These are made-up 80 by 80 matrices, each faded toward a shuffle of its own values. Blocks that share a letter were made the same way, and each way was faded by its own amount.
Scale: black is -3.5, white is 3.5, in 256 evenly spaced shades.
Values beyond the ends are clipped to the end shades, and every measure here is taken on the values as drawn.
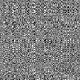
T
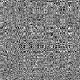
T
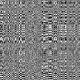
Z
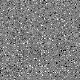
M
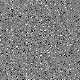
M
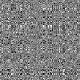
T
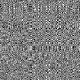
T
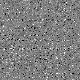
M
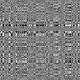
Z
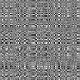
Z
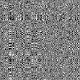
T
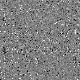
M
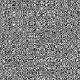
T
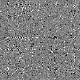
M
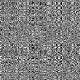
T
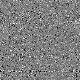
M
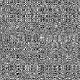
T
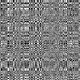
Z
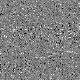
M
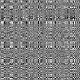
Z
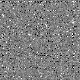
M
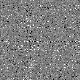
M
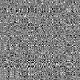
T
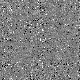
M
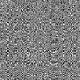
T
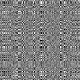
Z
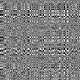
Z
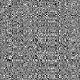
T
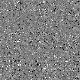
M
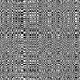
Z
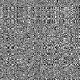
T
